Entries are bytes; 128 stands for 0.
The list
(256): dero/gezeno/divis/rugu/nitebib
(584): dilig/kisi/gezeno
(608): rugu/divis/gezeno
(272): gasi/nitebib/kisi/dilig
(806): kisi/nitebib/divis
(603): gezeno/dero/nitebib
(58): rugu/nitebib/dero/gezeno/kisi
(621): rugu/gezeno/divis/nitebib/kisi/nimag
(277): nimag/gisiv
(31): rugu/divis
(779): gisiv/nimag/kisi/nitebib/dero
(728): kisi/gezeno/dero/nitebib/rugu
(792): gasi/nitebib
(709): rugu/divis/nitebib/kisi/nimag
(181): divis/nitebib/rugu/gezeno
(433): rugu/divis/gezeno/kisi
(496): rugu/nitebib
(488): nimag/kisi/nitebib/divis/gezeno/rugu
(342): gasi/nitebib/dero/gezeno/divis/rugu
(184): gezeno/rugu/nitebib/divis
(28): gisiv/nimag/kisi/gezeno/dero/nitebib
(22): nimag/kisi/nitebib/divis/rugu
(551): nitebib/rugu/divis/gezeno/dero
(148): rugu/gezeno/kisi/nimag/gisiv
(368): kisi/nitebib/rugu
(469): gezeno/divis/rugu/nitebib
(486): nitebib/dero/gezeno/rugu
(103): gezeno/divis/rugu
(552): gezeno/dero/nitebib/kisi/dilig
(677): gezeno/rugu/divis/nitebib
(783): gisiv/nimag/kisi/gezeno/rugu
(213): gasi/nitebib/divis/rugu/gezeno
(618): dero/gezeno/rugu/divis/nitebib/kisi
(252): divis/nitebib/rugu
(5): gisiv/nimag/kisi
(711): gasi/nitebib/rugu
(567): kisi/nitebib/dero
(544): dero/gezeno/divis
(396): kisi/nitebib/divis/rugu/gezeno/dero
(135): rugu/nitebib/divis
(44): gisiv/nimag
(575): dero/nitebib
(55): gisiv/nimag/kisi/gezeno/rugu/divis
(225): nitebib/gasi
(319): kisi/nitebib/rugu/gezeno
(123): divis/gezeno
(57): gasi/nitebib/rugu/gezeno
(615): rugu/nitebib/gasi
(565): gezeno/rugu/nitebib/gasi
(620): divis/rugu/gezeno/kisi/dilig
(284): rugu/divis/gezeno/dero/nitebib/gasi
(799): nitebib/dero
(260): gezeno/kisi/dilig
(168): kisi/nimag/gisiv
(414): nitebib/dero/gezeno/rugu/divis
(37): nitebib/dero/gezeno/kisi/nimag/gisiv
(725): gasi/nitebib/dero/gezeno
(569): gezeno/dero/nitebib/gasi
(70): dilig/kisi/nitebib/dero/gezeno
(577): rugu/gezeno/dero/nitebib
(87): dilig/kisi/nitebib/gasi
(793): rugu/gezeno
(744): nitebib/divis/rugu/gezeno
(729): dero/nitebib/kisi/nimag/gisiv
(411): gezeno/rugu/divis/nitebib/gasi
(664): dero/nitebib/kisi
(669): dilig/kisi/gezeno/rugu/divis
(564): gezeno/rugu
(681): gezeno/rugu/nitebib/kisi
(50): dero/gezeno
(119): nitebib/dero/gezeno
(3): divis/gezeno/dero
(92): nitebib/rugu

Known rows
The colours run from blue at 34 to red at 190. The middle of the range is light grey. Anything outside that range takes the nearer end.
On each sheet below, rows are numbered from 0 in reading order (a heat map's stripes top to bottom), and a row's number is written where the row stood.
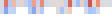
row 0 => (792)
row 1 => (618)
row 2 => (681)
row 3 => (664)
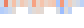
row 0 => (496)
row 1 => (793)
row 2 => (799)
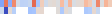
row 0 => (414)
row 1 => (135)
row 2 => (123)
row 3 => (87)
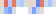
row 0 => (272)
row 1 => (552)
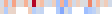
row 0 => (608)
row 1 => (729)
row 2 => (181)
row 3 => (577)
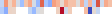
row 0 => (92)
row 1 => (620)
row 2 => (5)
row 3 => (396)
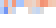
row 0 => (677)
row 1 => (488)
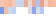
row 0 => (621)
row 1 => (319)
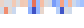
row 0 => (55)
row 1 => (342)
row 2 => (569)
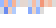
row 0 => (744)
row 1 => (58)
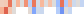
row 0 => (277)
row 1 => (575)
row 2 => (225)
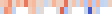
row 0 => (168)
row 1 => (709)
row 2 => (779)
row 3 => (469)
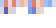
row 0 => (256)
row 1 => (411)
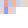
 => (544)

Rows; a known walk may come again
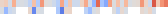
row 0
(3)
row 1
(603)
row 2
(252)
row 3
(620)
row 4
(123)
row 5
(584)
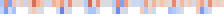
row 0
(57)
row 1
(148)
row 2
(728)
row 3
(664)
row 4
(119)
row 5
(50)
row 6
(577)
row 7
(567)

